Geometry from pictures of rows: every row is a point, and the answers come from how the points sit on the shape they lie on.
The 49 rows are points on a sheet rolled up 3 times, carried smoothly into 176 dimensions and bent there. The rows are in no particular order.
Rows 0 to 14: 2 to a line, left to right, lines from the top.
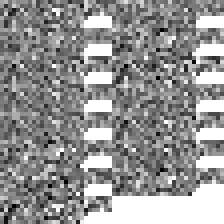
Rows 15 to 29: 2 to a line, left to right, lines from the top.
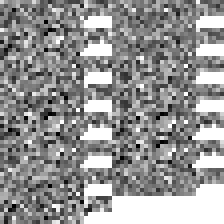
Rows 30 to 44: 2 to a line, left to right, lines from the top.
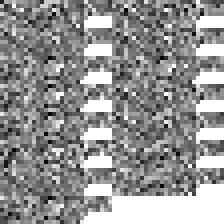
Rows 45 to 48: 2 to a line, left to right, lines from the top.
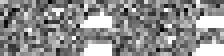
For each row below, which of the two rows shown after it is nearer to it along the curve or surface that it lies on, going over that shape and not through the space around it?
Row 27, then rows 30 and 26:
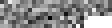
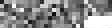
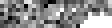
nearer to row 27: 30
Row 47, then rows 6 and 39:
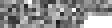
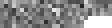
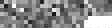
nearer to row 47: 39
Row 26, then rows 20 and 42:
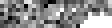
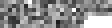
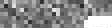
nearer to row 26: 20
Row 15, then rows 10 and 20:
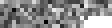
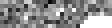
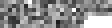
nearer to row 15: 10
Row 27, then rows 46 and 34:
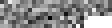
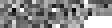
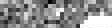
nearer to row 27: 46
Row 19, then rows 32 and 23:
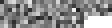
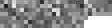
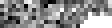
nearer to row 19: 23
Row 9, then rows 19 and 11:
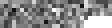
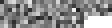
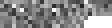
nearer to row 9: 11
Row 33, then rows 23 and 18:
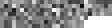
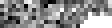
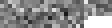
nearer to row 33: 18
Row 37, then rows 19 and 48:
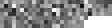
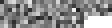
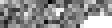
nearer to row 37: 48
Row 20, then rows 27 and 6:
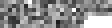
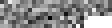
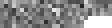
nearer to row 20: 27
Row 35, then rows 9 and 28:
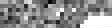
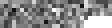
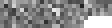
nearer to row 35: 9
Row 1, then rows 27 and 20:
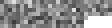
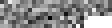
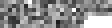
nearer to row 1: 20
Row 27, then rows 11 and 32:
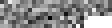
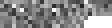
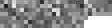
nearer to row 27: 11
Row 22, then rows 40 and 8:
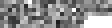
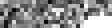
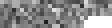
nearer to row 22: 40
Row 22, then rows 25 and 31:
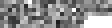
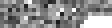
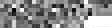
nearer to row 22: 25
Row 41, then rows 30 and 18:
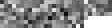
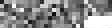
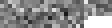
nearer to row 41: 30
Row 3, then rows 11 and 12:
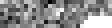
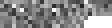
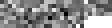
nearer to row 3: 11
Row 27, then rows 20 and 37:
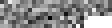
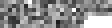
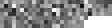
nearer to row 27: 20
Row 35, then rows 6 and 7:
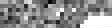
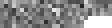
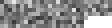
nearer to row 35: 7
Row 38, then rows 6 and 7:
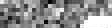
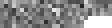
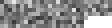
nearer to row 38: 7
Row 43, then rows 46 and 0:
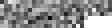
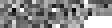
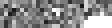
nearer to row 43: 46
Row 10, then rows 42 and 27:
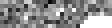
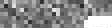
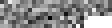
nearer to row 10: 27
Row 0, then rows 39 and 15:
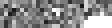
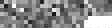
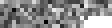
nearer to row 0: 15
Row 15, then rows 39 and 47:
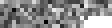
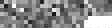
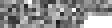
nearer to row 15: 39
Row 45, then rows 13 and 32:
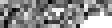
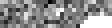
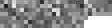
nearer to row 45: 13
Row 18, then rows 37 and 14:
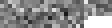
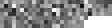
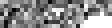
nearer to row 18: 37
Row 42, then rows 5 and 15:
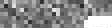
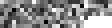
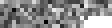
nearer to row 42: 15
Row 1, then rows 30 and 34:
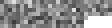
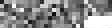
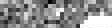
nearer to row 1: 34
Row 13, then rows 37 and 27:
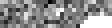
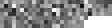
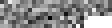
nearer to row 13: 37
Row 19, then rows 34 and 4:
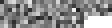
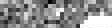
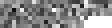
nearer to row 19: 34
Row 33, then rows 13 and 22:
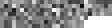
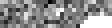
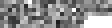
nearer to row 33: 13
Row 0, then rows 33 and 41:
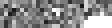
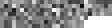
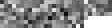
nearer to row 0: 33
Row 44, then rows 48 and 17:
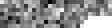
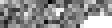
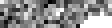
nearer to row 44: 48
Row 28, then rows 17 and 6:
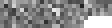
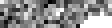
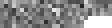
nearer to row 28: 6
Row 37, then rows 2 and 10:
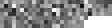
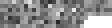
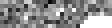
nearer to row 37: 10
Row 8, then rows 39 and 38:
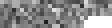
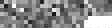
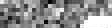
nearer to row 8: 39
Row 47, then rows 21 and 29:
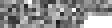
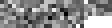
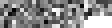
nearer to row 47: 21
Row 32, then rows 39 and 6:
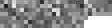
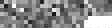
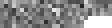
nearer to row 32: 6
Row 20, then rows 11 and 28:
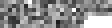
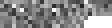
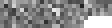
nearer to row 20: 11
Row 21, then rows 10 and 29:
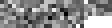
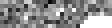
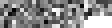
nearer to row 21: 29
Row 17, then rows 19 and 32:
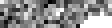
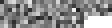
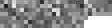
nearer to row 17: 19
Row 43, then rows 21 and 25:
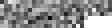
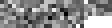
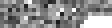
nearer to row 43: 21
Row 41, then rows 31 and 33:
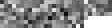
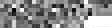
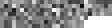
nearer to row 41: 31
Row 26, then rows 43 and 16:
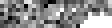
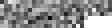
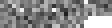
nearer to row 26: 43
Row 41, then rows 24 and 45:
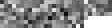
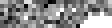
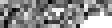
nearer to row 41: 45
